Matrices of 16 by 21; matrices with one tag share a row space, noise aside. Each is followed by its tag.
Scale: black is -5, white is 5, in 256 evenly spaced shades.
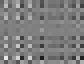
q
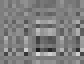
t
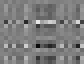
t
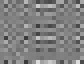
t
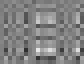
t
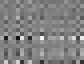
q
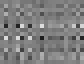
q
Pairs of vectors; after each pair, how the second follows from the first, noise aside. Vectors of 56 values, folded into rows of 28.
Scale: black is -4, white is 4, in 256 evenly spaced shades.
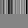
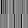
shuffled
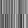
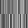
shuffled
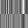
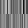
sign-scrambled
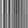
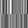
shuffled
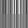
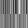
sign-scrambled
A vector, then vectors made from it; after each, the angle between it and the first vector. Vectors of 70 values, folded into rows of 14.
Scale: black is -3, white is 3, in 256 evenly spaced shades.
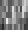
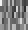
partly opposed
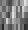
nearly parallel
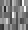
partly aligned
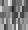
partly opposed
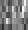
nearly parallel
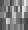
nearly parallel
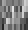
nearly parallel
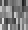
partly opposed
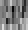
nearly opposite
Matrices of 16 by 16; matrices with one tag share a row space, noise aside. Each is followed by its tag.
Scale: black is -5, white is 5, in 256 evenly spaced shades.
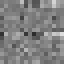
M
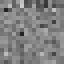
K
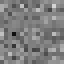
M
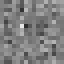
K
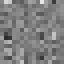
K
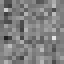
K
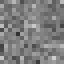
M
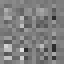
K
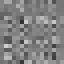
K
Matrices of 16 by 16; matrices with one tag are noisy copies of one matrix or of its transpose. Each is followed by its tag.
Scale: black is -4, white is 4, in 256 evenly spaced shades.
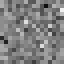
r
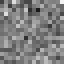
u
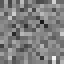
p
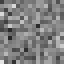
u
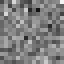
u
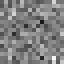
p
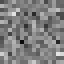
p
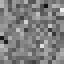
r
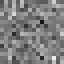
p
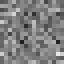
p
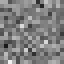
r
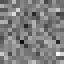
p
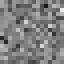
r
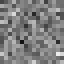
p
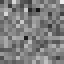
u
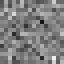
p
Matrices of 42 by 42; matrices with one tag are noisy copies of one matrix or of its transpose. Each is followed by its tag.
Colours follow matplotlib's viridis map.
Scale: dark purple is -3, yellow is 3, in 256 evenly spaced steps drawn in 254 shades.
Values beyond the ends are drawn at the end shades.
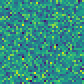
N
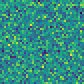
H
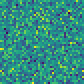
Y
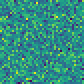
N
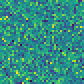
N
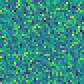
N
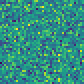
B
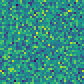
Y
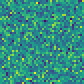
N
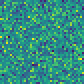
B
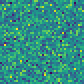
B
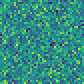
H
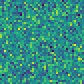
B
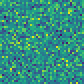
Y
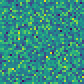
Y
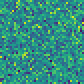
N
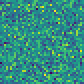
B
